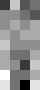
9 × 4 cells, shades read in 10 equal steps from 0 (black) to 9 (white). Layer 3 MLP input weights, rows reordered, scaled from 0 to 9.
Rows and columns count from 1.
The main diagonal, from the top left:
2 5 5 6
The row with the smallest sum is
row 1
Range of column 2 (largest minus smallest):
3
